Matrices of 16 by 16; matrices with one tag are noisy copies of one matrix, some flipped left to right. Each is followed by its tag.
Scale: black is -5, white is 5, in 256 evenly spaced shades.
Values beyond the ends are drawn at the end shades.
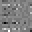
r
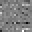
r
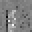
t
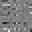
r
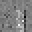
t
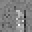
t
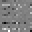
r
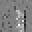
t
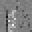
t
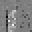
t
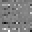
r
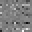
r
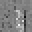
t
